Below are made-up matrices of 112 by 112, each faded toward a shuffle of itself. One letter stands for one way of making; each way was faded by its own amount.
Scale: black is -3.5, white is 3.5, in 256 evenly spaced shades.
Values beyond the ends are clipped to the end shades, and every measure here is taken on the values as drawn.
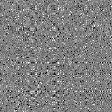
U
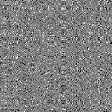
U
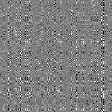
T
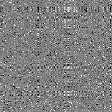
U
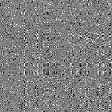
U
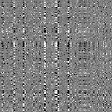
T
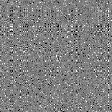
U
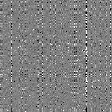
T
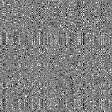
U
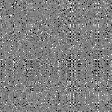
U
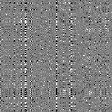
T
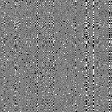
T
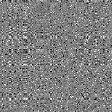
U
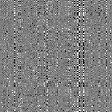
T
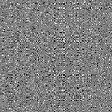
U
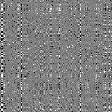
T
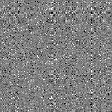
U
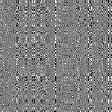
T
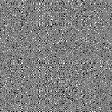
U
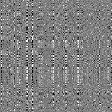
T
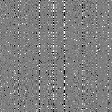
T
